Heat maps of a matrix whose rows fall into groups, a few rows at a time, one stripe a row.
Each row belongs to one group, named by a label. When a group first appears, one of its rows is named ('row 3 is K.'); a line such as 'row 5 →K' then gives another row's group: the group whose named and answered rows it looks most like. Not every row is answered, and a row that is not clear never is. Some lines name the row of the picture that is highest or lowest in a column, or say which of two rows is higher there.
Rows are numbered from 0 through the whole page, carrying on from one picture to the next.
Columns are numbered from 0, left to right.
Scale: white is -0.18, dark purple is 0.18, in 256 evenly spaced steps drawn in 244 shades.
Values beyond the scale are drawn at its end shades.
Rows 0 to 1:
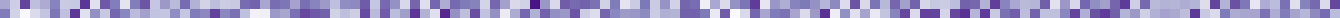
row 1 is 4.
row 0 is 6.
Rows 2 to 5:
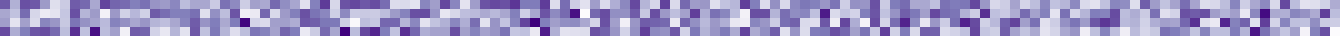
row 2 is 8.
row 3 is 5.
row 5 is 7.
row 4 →4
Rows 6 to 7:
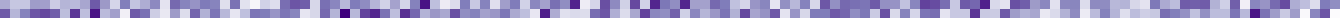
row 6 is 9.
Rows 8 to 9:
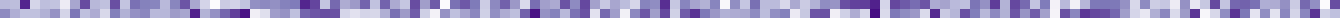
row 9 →4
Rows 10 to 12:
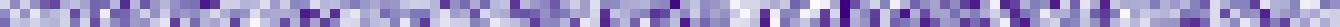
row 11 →4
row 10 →9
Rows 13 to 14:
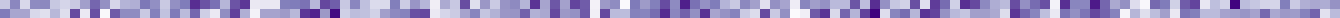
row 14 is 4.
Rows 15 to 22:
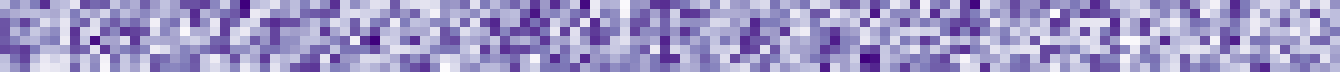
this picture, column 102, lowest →20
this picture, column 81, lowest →15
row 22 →5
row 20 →8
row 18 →8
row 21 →5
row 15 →9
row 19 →7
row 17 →8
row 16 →4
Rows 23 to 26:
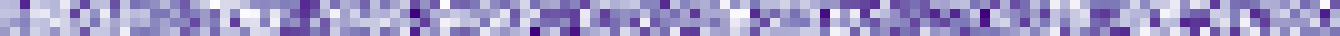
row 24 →5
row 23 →6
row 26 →6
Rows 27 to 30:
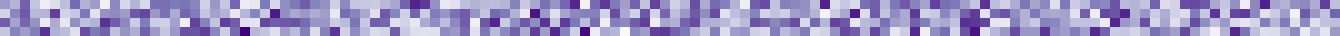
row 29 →8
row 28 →6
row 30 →9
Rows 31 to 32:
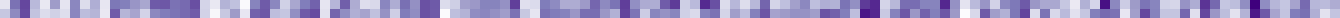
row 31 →5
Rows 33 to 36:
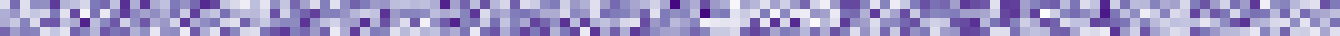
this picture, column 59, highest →36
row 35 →6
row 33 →9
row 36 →8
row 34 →4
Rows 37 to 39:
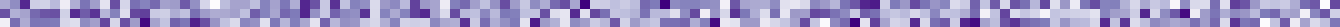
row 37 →6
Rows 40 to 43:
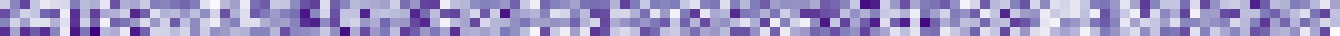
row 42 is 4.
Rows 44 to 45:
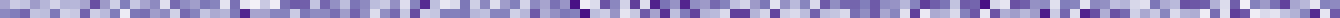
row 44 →9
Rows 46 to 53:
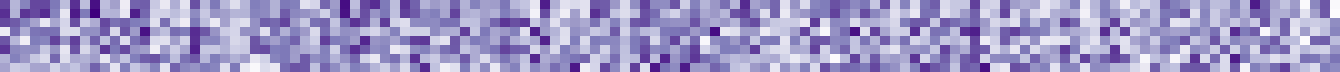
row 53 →9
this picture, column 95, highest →48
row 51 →8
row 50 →7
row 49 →9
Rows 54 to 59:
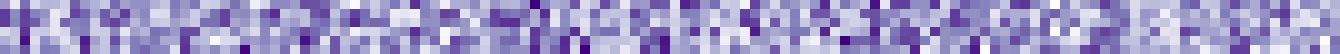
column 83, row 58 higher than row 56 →No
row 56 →8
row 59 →6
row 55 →8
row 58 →6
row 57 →5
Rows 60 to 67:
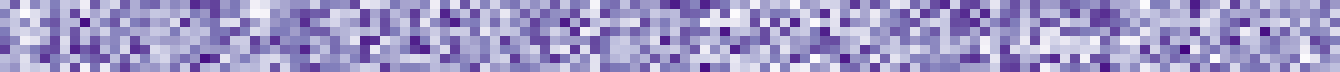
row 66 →9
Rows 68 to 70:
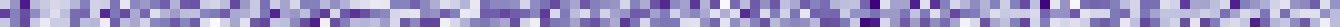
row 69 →8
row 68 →5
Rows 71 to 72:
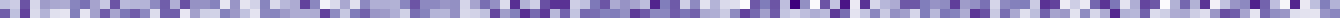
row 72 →8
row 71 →5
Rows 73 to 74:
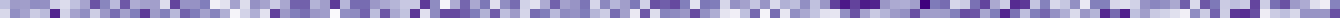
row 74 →6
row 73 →9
